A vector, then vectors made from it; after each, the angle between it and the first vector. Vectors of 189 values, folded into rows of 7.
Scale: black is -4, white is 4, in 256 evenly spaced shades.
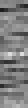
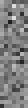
orthogonal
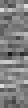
nearly opposite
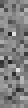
orthogonal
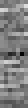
nearly opposite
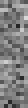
partly opposed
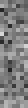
partly aligned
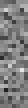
partly opposed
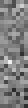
partly opposed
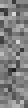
partly aligned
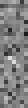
orthogonal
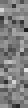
partly opposed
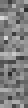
partly aligned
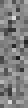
orthogonal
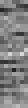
nearly parallel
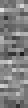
nearly opposite
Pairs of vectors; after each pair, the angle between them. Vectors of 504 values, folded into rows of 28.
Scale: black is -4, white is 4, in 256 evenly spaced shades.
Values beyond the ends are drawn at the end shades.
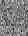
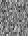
partly aligned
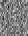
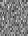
nearly opposite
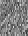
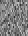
nearly opposite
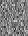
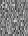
nearly parallel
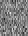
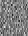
orthogonal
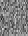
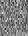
partly aligned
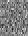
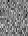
nearly opposite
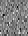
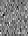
nearly parallel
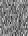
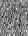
partly aligned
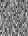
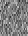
partly aligned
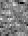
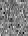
partly opposed
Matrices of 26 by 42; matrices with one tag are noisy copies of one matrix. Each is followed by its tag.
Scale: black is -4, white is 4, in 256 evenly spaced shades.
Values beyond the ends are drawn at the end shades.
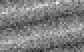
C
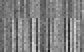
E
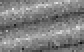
C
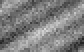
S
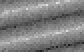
C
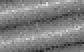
C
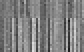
E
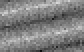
C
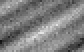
S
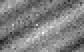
S
